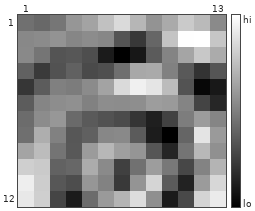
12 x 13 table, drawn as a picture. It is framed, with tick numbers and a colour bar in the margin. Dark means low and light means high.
Odd rows or columns: none. Slope: none. Ninth with the highest average: top right. Ninth with the lowest average: middle right. Rings: centred on the bottom middle.
